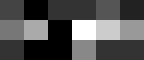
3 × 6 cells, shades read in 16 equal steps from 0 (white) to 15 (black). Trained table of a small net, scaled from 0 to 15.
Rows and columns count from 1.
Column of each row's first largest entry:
2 3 2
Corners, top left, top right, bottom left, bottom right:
11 13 12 12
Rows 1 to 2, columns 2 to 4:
15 12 12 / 5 15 0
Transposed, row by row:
11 8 12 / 15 5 15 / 12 15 15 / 12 0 7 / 10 3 12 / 13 6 12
